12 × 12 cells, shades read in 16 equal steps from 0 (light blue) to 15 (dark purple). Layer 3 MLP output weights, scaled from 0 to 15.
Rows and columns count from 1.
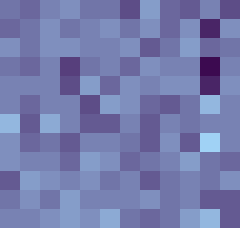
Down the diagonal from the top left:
7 7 5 11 4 4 6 9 6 6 9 9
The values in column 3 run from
3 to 7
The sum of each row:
87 81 74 91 79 77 78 77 74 76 77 66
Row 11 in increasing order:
4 5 5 6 6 6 6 7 7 7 9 9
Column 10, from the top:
9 5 4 6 5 7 7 9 4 6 6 4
